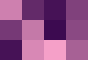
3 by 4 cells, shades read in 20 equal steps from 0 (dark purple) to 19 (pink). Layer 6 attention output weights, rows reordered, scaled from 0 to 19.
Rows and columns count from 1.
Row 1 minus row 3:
14 -12 -18 -4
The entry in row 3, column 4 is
11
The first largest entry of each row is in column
1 2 3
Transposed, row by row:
15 6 1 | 4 14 16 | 1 0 19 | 7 8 11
